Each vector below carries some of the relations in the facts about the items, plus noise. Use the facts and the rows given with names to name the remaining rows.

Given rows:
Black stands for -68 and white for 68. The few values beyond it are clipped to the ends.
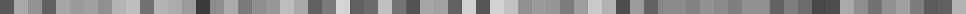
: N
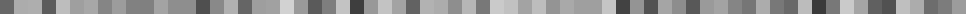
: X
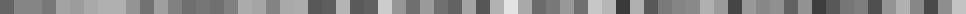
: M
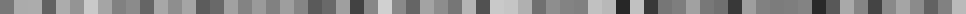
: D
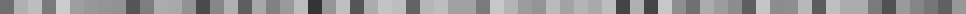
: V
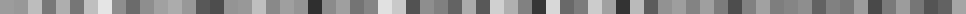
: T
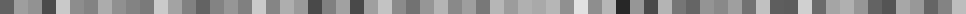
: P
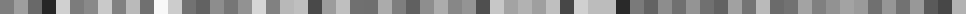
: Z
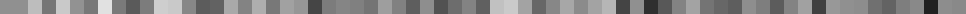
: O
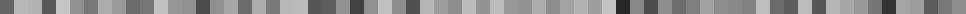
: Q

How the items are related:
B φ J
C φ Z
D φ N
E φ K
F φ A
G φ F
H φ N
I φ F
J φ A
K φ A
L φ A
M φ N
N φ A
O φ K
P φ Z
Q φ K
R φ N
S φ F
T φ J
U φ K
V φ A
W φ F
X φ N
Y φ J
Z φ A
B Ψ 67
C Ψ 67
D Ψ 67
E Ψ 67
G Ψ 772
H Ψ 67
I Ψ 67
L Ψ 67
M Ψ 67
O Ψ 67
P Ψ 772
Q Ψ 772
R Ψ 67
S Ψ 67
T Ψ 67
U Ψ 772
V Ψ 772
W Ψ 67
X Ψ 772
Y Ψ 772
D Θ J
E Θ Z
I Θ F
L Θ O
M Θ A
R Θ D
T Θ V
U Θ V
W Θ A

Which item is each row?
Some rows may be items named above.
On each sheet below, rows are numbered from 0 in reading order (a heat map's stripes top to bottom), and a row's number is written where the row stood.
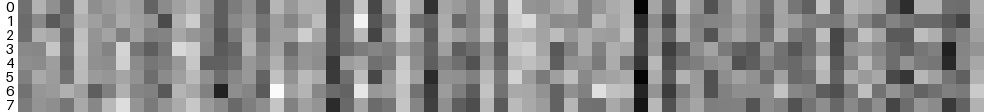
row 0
Y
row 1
A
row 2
X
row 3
O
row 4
L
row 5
Y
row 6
F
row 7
B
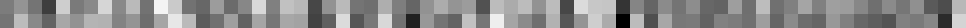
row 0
Z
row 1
J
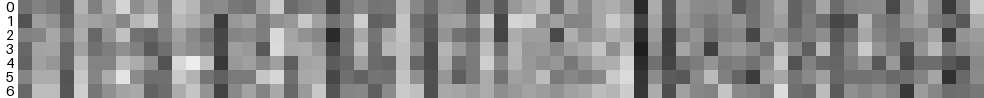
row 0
C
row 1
N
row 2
S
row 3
G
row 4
K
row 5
E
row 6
U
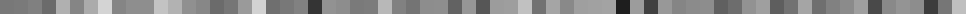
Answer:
C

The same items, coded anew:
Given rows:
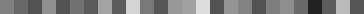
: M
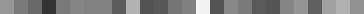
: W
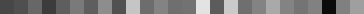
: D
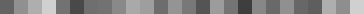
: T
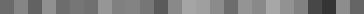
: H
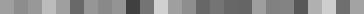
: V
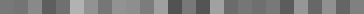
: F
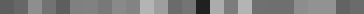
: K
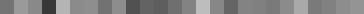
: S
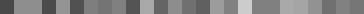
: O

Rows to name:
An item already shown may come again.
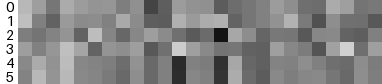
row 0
P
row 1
X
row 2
J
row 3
V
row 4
B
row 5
B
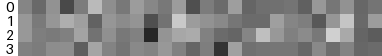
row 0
F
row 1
V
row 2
Q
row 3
Z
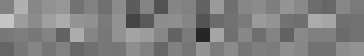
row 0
C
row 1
P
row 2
Z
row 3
L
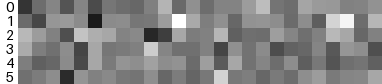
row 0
E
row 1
U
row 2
G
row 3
A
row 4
N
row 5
I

